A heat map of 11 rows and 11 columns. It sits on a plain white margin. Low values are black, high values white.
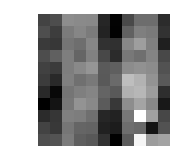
Stripes: upright, repeating 2 times. Grain: streaks running down. Roughest part: bottom right. Odd patch: rougher, in the bottom right.
